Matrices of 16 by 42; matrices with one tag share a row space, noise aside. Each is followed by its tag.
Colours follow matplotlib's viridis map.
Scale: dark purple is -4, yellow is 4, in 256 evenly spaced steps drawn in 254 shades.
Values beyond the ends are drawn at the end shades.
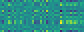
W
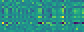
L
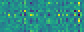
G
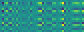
L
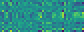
L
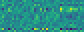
W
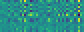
G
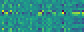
L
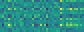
W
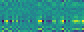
L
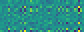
G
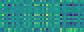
W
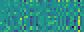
G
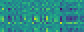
W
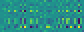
G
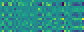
L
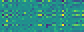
L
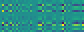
L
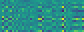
L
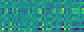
L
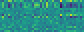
W
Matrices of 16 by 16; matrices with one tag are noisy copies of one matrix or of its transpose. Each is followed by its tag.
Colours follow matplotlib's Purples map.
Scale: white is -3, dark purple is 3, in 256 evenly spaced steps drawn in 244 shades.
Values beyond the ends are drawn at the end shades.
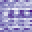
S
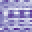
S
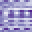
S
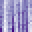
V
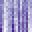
V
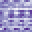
S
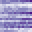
V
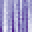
V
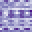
S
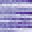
V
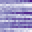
V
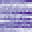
V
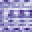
S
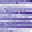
V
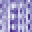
S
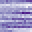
V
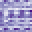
S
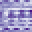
S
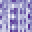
S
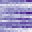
V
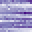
V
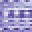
S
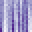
V
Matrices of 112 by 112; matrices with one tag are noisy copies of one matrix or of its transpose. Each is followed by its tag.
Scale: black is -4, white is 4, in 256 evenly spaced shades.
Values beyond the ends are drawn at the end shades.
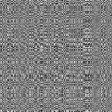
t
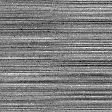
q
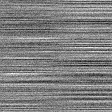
q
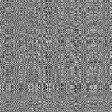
t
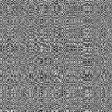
t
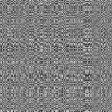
t
